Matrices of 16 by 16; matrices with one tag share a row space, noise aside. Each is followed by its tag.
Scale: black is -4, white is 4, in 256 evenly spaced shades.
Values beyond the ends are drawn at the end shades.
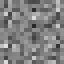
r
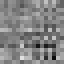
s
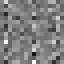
r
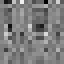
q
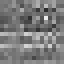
s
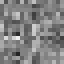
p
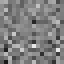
r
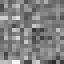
p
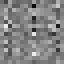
r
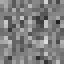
q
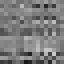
s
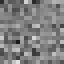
p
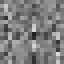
r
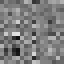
p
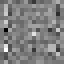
r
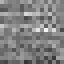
s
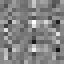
r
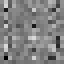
r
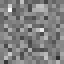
q
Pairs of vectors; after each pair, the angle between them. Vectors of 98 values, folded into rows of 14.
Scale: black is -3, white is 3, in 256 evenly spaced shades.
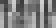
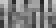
nearly opposite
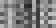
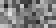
partly aligned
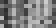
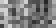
nearly opposite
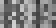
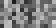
nearly opposite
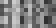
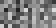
partly opposed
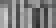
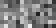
partly aligned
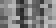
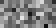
partly opposed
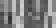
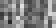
nearly parallel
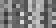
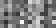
nearly parallel
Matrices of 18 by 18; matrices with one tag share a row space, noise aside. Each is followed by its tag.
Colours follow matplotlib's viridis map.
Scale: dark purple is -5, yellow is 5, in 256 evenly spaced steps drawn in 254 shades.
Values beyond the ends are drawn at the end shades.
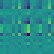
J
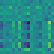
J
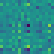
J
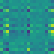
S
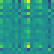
J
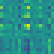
J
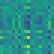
J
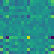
S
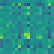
J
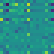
S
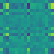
S
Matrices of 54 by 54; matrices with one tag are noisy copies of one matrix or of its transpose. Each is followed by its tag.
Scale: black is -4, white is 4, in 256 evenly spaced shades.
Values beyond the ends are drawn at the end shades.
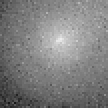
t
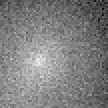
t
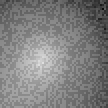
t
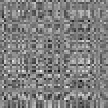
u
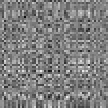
u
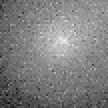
t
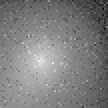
t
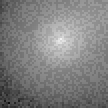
t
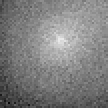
t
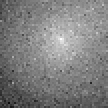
t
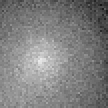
t
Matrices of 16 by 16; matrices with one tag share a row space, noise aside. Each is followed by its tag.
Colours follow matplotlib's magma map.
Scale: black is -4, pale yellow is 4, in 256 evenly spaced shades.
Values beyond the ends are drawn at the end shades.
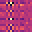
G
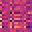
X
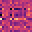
X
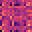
X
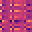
X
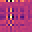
G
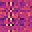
G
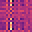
G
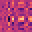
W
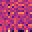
W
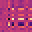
W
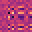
W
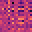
W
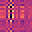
G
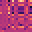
W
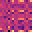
W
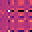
W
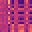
W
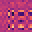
W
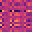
X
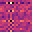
G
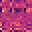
X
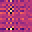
G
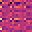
X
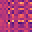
W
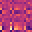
X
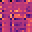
X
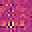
G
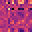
W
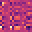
X
